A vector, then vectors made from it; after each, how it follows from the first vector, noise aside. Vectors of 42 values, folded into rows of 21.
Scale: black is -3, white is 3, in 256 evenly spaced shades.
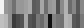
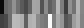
negated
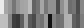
copied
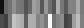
negated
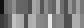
negated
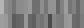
shrunk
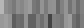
shrunk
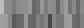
shrunk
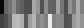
negated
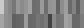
shrunk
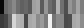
negated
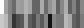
copied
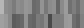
shrunk
